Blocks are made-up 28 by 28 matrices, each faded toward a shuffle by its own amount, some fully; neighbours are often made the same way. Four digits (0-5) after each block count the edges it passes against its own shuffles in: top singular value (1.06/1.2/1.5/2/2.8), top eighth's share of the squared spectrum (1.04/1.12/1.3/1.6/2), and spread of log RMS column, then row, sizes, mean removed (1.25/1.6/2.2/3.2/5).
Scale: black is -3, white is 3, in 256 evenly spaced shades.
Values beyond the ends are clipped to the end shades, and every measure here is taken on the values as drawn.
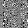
1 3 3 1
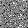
0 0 0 0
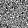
0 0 0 0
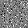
0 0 1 0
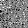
2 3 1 0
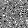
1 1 0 0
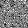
0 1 0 0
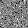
0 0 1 0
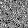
0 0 0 0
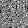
2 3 0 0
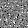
0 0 0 0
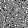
1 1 0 0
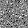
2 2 0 0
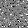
1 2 0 1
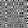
4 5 3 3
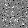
1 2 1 0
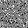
1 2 0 1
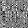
3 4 2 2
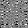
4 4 2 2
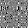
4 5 2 2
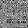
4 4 2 2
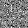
0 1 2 0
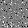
1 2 0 1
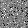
0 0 0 0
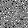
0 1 0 0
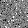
1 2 0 0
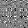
3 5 2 2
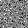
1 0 0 0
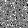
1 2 0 0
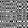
4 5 3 3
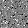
0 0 0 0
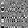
4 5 2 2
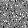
1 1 0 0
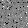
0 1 0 0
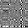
4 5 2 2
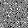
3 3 1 1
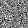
0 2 0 0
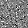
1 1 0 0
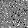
1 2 0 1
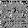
3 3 1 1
